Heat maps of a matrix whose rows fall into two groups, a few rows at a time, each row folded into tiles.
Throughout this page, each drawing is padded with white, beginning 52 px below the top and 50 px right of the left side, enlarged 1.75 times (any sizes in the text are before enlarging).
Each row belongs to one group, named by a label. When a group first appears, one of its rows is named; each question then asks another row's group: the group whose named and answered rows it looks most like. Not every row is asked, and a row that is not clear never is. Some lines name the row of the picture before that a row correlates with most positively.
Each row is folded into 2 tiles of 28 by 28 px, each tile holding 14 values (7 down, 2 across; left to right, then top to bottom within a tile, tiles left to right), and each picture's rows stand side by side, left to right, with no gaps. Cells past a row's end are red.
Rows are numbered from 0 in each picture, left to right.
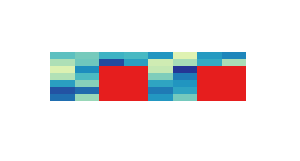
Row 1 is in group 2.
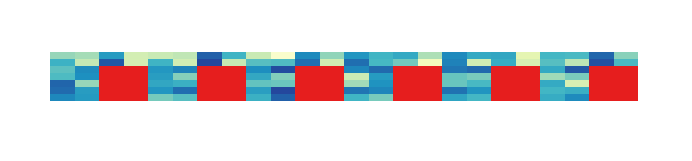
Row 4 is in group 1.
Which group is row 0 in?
1
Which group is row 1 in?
1
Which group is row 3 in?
1
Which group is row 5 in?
1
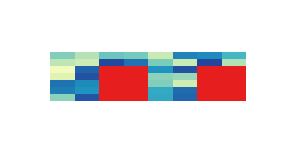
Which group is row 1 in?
1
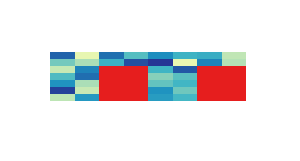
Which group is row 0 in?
2
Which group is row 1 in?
1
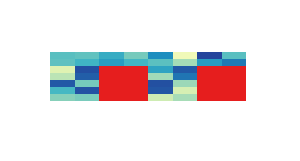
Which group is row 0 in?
2
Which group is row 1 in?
2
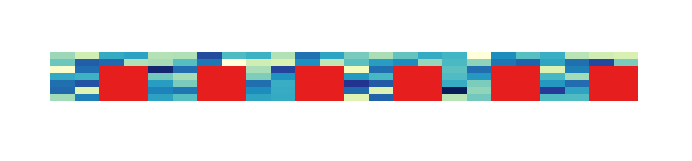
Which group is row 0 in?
2
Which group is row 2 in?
2
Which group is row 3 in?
2
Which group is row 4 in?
2
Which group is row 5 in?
2
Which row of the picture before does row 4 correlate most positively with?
1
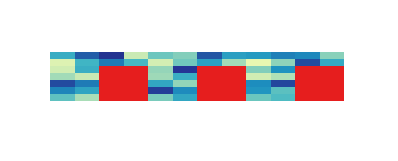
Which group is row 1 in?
2
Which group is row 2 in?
2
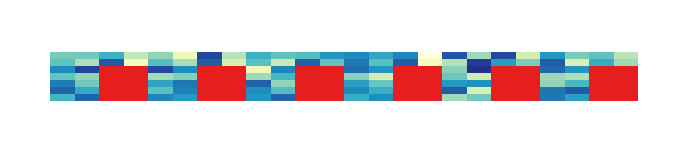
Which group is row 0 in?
1
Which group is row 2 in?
2
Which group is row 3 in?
1
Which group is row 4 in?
2
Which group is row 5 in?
1
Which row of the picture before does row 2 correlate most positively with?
1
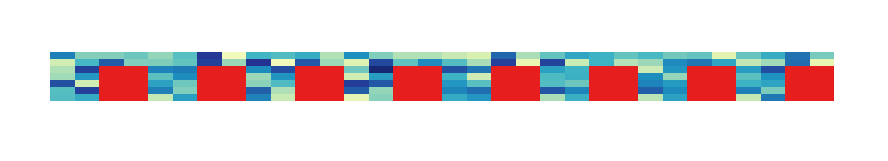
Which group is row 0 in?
2
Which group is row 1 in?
1
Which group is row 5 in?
1
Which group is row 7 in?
1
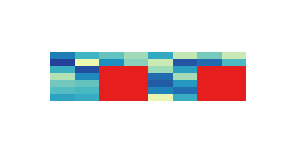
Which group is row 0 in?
1
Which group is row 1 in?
2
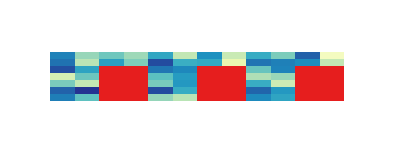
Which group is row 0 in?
1
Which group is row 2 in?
1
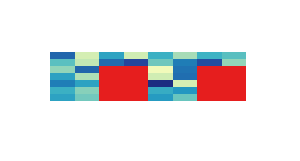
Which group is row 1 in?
2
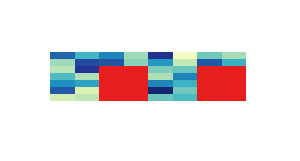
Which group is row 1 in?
2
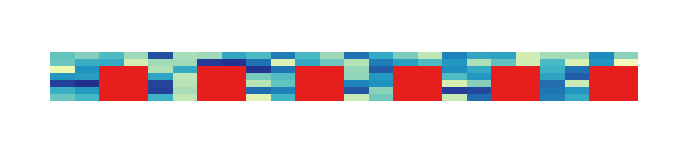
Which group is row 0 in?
2
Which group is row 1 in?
2
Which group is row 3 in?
2
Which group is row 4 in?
1
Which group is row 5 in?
1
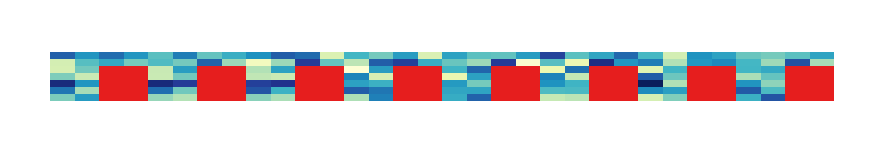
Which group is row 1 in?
2
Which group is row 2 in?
2
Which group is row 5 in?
2
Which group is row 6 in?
2
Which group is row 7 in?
1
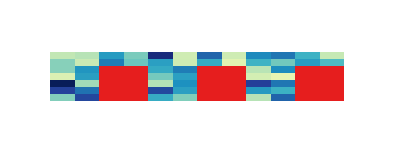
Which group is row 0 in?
2
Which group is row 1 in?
1
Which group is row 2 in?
2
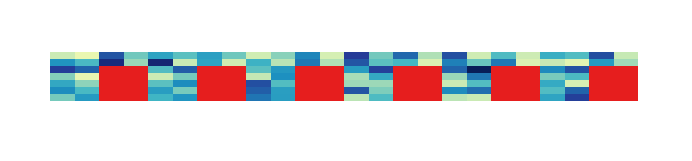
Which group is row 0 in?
1
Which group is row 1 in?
1
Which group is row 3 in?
1
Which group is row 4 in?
1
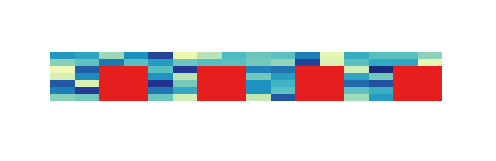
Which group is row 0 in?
2
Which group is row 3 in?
2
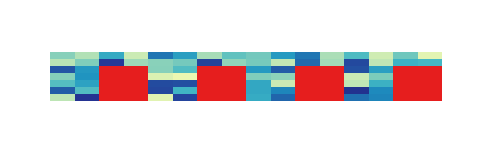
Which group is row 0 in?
1
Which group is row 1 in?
2
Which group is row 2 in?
1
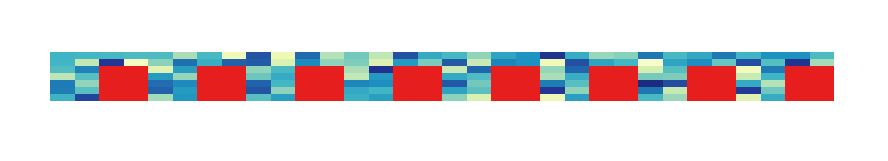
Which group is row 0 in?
1
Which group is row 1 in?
2
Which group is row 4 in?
2
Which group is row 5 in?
2
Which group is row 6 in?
2
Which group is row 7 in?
2
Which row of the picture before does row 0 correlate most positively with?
2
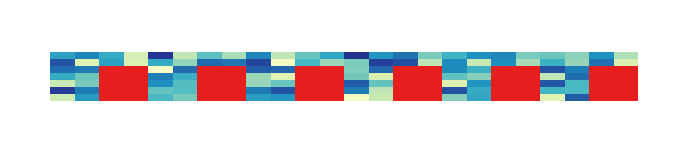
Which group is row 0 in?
1
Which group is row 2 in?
1
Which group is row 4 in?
1
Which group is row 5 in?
1
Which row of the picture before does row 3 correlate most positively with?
5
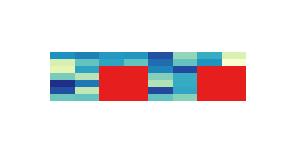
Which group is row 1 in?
1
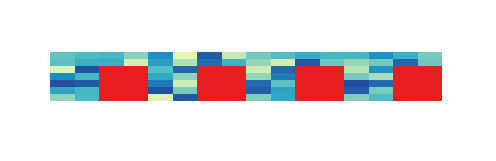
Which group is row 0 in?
2
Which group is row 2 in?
2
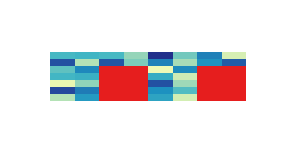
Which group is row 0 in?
1
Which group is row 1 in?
2
